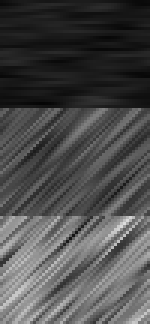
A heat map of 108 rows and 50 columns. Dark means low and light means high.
It is made of 3 by 1 panels. Panel 1,1: very low, streaked across, faint in contrast. Panel 2,1: low, slanting up to the right. Panel 3,1: middling, slanting up to the right, strong in contrast.
